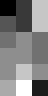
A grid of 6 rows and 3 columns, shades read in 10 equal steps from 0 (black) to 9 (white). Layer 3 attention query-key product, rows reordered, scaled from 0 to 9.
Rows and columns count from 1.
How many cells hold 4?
3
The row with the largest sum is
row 5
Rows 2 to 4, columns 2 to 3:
2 7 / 5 4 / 5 4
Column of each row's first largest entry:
3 3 2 1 2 2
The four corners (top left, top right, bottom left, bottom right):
0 7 6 1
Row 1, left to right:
0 2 7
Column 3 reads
7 7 4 4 5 1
